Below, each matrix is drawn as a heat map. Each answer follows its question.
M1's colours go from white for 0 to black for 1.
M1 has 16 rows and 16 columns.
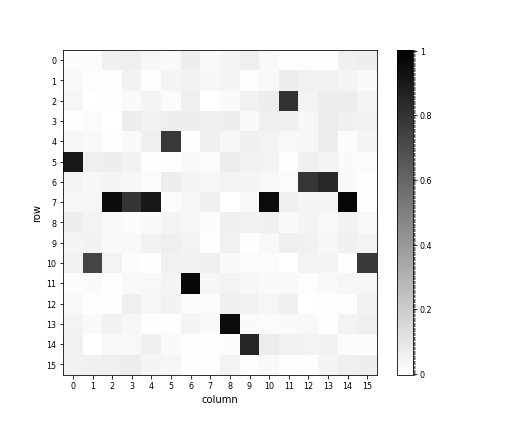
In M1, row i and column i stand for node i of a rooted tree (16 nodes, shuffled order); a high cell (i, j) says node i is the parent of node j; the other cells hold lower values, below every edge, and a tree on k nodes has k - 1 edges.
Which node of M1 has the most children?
7
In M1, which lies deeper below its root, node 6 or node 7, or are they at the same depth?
node 6
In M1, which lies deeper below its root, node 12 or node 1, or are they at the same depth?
node 12
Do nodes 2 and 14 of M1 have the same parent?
yes
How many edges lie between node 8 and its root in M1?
5
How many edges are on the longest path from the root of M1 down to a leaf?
5
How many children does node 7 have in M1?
5
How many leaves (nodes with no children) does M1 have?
7
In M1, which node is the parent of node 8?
13
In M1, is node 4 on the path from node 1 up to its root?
no
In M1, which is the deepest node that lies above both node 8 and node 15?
7
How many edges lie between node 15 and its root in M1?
2
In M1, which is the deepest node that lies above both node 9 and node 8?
7
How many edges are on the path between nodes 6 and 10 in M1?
4
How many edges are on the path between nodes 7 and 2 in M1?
1
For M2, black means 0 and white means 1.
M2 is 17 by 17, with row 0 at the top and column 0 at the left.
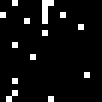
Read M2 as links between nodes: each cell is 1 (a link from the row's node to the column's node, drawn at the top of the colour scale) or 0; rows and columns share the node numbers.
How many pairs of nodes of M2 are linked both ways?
2
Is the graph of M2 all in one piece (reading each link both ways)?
no
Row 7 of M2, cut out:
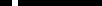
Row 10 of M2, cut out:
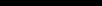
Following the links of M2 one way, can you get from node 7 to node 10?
yes
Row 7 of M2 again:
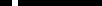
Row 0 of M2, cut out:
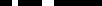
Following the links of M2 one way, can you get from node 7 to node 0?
yes
